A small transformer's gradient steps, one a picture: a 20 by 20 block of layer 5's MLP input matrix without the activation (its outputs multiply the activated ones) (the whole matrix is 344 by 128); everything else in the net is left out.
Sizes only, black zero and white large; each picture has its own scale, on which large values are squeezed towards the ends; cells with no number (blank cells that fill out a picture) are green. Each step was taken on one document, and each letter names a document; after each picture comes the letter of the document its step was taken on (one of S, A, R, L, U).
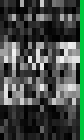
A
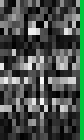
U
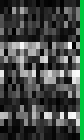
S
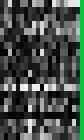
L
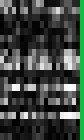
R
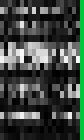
S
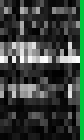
S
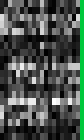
U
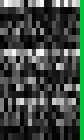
A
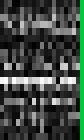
U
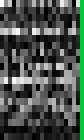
U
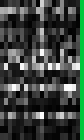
R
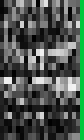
A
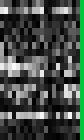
R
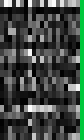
L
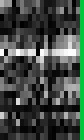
R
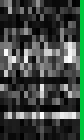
R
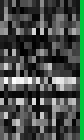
U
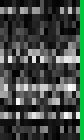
R
